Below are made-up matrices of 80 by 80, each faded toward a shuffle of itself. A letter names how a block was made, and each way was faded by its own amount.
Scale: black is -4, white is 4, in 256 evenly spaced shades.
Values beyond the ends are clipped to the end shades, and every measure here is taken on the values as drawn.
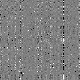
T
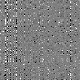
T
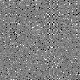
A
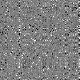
A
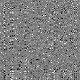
A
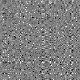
A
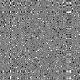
A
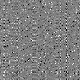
A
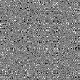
A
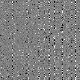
T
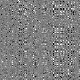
T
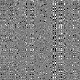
T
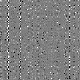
T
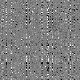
T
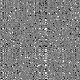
A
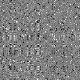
A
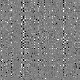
T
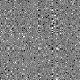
A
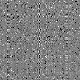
A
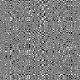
T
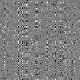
T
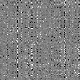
T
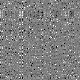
A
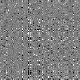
T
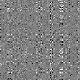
T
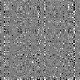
T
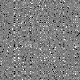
A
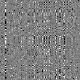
T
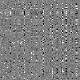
T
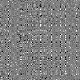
T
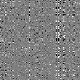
T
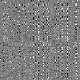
T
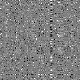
A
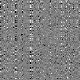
T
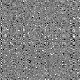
A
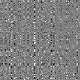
T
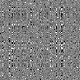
T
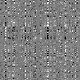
T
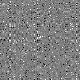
A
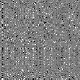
A
